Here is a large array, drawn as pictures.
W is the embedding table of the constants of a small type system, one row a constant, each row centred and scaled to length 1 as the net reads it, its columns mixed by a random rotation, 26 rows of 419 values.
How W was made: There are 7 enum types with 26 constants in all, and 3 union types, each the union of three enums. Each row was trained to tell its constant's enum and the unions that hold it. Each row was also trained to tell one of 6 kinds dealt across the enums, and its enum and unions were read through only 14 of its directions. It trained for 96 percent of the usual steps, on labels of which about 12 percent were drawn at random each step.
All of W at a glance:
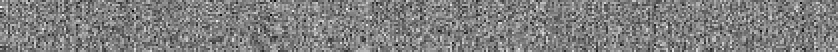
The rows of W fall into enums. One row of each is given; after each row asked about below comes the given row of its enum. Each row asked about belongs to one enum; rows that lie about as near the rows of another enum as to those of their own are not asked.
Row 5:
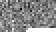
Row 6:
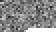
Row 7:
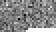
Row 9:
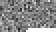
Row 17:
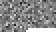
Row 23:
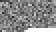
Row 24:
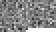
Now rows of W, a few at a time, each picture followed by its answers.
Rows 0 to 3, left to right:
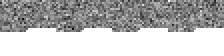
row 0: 7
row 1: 5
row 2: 17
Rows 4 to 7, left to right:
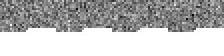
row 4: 9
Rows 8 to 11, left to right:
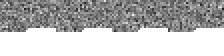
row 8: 9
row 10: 6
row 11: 23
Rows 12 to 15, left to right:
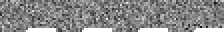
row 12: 5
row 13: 24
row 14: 9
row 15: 9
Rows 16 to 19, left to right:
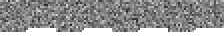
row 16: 5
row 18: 7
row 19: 7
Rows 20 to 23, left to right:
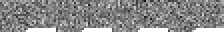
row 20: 7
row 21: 23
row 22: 5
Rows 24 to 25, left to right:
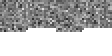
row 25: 24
